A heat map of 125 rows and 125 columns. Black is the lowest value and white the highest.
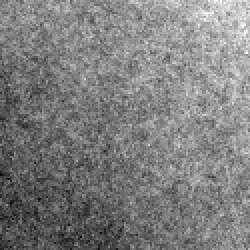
The top right is the ninth with the highest average. There are no regular stripes. No single row or column stands out from its neighbours. The ninth with the lowest average is the bottom left. The halves do not mirror each other. There is an overall slope up to the top right.
